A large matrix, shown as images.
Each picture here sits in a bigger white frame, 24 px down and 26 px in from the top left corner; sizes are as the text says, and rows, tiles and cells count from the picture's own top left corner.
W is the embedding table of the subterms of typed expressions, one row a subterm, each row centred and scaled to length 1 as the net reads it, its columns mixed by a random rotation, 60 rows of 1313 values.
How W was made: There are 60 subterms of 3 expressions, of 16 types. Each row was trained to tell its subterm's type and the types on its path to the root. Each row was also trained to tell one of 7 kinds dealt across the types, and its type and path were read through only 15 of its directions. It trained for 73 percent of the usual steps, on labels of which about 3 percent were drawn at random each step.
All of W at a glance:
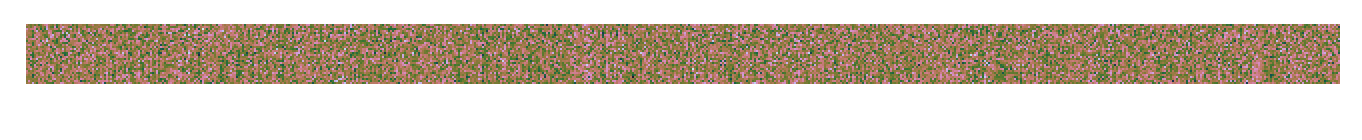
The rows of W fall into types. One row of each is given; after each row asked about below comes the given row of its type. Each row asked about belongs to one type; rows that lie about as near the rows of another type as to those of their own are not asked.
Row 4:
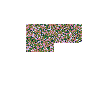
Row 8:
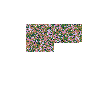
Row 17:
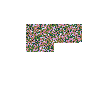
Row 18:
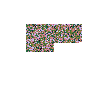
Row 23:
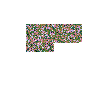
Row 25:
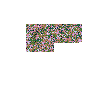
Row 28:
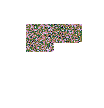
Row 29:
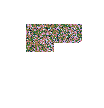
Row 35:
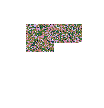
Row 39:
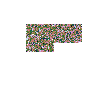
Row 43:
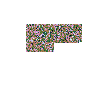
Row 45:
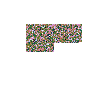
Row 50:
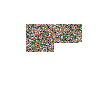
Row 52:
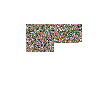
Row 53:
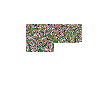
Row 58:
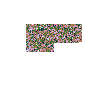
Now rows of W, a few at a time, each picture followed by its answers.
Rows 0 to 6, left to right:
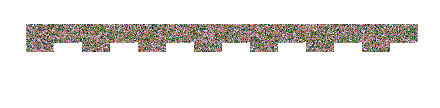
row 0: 58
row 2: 35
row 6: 43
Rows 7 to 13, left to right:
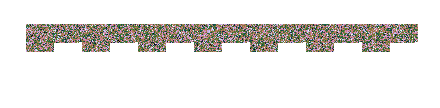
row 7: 43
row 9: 8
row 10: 18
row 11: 53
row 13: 50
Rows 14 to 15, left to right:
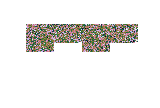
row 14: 39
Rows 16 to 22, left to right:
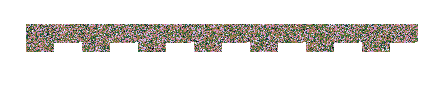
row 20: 8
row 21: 45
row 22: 4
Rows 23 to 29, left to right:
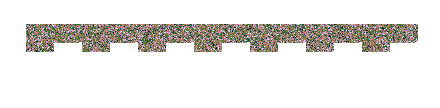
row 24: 8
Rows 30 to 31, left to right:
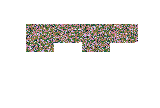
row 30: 18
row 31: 4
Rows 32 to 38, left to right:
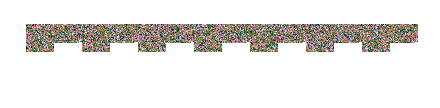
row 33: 50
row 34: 23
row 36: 50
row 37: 4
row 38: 18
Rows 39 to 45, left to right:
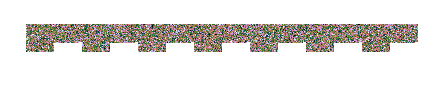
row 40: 4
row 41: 35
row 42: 45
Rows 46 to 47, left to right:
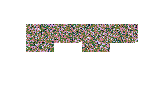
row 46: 35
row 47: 53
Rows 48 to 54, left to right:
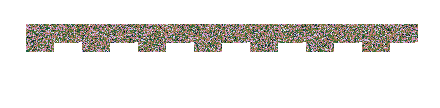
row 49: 18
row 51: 53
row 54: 50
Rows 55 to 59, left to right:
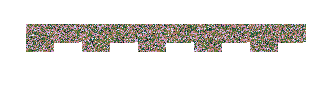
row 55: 39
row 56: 25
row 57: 52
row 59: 8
